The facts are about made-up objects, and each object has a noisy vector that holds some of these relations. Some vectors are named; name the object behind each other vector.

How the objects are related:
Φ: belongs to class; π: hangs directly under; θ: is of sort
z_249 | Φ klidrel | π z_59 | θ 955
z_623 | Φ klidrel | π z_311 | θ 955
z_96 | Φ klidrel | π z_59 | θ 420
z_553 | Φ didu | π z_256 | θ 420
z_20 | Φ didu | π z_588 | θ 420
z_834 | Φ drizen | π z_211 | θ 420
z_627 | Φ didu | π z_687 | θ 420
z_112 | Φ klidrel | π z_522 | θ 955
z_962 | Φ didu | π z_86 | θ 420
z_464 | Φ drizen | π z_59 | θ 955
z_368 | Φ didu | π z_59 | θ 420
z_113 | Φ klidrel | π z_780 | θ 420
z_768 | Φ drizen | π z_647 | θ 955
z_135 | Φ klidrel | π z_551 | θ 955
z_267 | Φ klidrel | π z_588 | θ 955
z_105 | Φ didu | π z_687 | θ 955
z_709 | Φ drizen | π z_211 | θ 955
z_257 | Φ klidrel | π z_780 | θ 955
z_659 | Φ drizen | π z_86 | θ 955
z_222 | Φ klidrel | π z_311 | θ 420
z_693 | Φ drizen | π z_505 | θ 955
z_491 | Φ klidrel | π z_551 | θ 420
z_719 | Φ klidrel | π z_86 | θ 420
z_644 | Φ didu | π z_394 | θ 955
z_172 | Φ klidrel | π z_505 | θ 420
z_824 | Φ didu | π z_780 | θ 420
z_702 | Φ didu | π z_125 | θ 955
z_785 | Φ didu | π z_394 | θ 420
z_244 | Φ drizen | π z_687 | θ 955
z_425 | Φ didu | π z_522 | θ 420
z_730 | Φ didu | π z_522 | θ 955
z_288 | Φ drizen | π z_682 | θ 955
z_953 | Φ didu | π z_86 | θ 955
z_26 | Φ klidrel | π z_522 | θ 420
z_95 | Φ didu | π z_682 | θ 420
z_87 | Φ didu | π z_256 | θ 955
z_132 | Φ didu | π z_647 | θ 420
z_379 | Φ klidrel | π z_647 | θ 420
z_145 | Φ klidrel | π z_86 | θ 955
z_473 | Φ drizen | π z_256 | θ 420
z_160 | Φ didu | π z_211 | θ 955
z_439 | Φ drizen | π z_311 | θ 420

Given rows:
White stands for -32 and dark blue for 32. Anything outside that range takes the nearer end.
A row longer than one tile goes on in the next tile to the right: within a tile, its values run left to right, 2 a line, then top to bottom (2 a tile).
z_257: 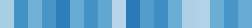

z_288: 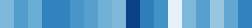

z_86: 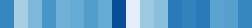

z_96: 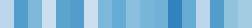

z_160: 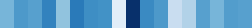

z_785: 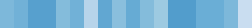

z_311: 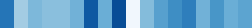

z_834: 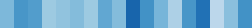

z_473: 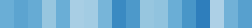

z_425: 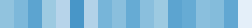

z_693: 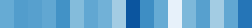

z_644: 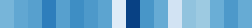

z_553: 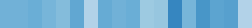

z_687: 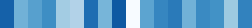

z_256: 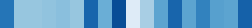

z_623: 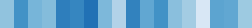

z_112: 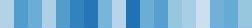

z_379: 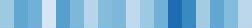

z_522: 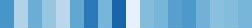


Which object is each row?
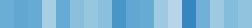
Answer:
z_439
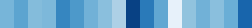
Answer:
z_464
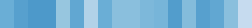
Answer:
z_627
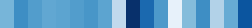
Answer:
z_709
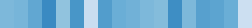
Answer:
z_95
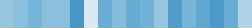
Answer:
z_368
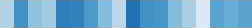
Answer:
z_249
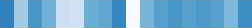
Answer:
z_551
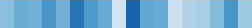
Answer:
z_730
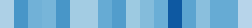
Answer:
z_113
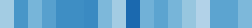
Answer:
z_145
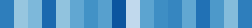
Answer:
z_682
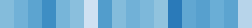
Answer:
z_824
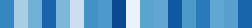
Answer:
z_780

